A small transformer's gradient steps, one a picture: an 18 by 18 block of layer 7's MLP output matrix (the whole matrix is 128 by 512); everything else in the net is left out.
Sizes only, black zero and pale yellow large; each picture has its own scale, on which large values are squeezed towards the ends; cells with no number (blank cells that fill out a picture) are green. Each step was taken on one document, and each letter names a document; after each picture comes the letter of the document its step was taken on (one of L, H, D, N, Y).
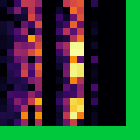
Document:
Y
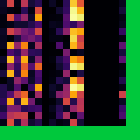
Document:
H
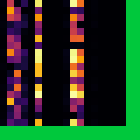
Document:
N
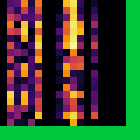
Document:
Y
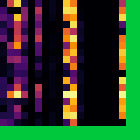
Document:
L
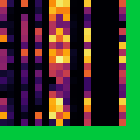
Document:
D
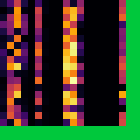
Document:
L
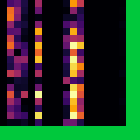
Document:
H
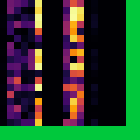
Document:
H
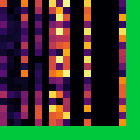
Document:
D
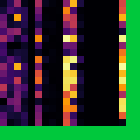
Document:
L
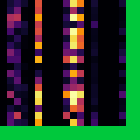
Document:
H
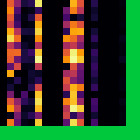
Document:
N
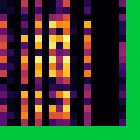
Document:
D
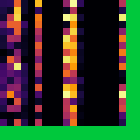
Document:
L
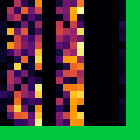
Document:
Y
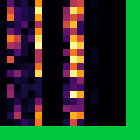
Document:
N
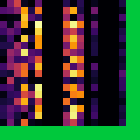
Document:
Y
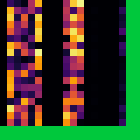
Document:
N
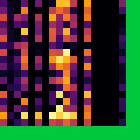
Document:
D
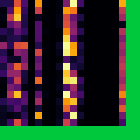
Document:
L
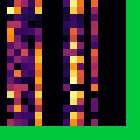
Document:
H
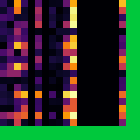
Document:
L
